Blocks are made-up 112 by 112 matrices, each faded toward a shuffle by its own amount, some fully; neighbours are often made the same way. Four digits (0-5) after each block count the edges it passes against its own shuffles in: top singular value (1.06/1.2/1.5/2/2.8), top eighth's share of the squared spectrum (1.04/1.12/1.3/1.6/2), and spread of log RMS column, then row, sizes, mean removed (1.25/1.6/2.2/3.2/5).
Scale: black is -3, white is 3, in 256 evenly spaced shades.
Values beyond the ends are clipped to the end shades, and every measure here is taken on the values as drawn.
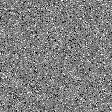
2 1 0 0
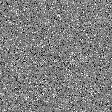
2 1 0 0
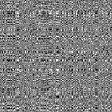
5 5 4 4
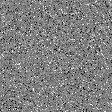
2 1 0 1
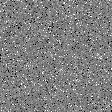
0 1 0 0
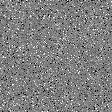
2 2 0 1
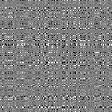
5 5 4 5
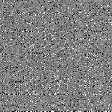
4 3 1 3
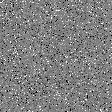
0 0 0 0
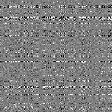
5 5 3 4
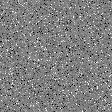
0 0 0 0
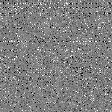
4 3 1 2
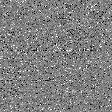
3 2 0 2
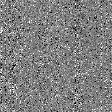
1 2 3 0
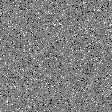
0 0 0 0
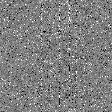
2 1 2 0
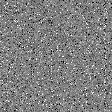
0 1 1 0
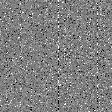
2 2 2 0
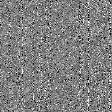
2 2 3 0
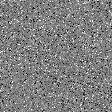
0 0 1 0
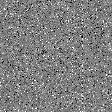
1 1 1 0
